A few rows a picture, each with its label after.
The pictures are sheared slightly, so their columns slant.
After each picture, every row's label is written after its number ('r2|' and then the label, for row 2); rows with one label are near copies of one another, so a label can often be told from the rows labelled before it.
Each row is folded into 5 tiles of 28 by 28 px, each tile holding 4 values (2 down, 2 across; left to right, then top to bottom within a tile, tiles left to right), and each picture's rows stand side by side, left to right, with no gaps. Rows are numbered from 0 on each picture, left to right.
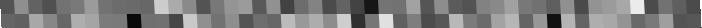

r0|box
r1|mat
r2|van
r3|box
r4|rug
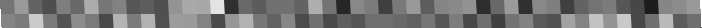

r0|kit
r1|rug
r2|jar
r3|jar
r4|van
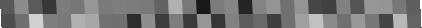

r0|box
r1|jar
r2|kit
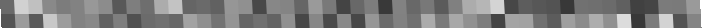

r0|mat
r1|mat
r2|jar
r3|rug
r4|van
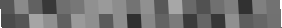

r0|box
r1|jar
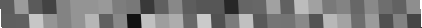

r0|box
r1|van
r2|mat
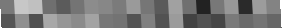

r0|mat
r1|jar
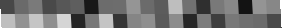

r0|van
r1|jar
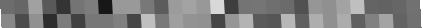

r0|jar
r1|rug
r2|rug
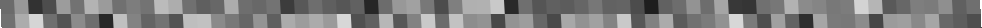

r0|kit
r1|mat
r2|van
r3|rug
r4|van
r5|kit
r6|mat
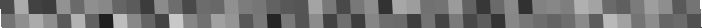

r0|kit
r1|box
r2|jar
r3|jar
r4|mat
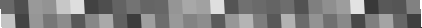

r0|rug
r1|rug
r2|rug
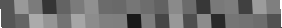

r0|box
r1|jar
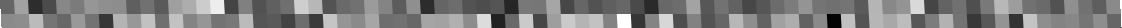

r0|kit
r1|rug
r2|mat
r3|van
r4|van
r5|box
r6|rug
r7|mat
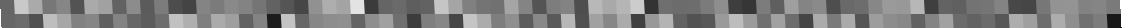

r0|mat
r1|box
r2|rug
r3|mat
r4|rug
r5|kit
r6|rug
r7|box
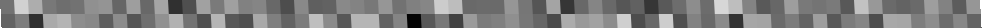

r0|mat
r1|kit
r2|box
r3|mat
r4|van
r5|mat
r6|mat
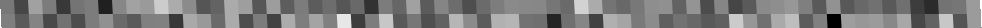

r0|jar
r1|mat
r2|van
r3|box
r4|mat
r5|box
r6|van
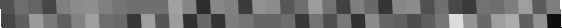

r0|box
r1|jar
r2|jar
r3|box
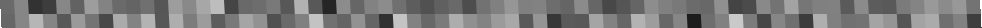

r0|kit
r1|rug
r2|kit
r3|box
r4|box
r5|kit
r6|box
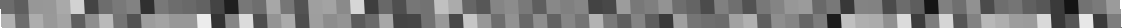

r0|rug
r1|van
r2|rug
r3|mat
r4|kit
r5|box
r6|van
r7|van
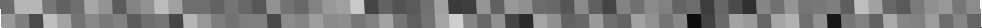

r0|mat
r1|mat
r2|rug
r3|kit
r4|box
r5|box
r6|mat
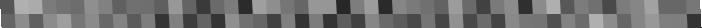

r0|mat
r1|jar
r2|jar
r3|jar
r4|box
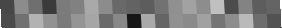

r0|box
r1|rug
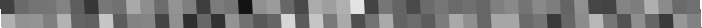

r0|van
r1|jar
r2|rug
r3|box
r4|kit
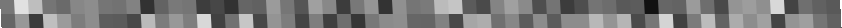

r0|mat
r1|van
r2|jar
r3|mat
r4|van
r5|rug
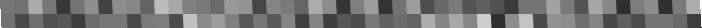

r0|jar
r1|mat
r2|jar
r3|van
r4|jar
